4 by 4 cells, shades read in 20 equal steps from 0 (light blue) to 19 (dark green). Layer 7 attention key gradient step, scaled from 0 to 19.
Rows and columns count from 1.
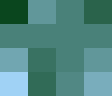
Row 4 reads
0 14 10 5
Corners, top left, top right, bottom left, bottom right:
19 15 0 5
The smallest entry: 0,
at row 4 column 1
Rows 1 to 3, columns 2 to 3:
8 11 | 11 11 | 13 11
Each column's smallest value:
0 8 10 5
